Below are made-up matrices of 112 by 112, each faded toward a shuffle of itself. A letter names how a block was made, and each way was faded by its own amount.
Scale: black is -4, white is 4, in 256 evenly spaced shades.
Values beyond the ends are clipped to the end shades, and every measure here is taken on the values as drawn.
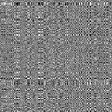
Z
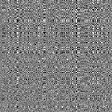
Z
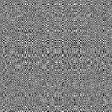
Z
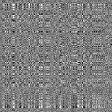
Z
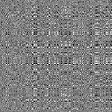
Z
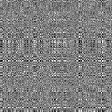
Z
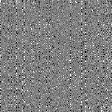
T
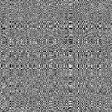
Z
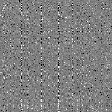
T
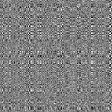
Z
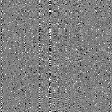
T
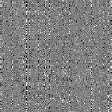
T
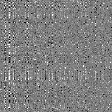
T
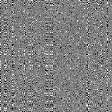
T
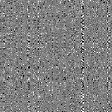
T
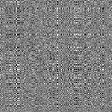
Z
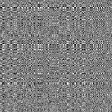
Z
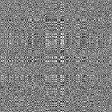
Z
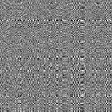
Z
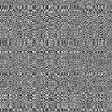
Z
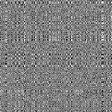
Z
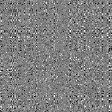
T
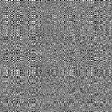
Z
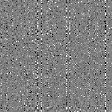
T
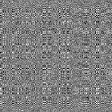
Z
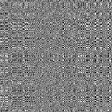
Z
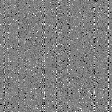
T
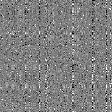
T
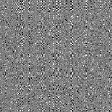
T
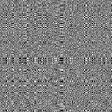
Z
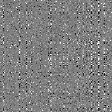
T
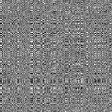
Z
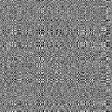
Z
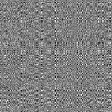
Z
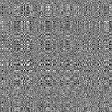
Z
